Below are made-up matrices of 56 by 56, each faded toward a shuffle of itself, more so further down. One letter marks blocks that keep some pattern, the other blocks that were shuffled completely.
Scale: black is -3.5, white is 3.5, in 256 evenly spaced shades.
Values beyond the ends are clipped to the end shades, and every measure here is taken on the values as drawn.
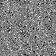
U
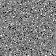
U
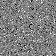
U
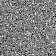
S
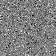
S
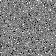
S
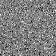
U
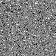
U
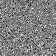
S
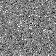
S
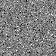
S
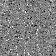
U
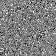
S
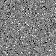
U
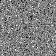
S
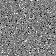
S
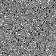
U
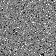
S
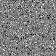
U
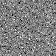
S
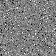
S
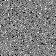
U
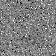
U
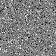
S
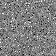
U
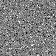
S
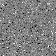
U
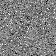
S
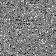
U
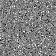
U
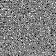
U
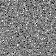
S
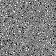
S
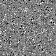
U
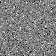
U
